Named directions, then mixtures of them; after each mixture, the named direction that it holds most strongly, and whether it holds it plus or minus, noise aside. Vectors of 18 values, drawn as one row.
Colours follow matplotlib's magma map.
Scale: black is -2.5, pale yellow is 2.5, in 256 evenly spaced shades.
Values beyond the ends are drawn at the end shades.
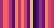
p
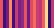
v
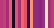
p, plus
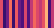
v, plus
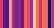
v, plus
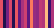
v, plus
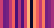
p, minus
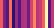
v, plus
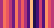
p, plus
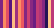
v, minus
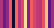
v, plus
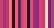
v, plus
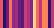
v, plus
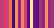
p, plus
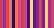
p, plus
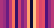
p, minus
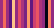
v, minus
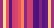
v, minus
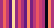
v, minus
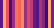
v, minus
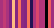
v, minus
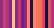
p, minus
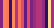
v, minus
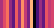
p, plus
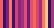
v, plus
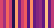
p, plus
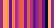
v, minus
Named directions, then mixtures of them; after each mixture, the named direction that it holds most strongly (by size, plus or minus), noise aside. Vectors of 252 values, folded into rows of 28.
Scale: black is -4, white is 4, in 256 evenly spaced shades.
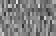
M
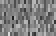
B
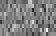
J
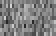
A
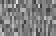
M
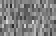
A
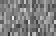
B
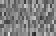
B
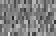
B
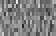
M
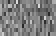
M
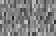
B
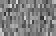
M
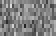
A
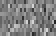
J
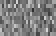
M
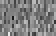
B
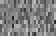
B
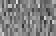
M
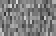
M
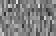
M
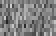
A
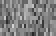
A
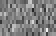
J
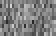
A
